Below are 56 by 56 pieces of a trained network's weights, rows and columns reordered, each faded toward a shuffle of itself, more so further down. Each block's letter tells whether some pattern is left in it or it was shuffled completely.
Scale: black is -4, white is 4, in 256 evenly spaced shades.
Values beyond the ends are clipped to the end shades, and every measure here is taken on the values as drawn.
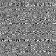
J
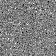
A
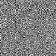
J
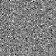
J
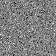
A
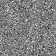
A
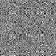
J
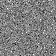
A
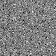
A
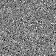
A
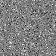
A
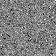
A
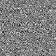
J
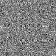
J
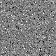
A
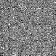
J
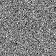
A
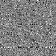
J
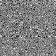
J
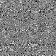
J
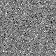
A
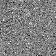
A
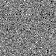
J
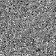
J
